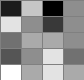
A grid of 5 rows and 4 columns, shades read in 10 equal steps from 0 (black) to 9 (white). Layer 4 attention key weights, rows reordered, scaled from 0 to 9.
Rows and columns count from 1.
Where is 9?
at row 5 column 1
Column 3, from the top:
0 2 6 8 8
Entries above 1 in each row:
2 4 4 4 4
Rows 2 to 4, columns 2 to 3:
5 2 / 6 6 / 5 8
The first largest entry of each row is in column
2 1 2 3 1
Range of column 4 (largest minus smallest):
2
